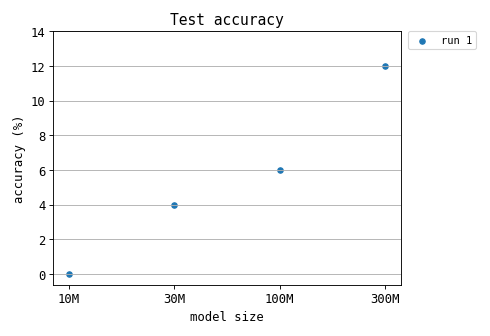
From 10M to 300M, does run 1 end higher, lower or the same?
higher
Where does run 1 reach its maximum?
300M
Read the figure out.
Title: Test accuracy
x-axis: model size, ticks 10M 30M 100M 300M
y-axis: accuracy (%), ticks 0 2 4 6 8 10 12 14
Legend: run 1
Values:
run 1: 0 4 6 12
